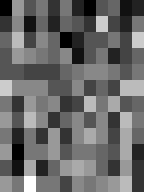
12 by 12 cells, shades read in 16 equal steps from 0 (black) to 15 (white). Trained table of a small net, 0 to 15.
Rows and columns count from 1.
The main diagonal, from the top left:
0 8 4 7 4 5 4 5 8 5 9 3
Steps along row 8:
down up down down up up down up down up down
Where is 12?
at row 2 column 9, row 3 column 12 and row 6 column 1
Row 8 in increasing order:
3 3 5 5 6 7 8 8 8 9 11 11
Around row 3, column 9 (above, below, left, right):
12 7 5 7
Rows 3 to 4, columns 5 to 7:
6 0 2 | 6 8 1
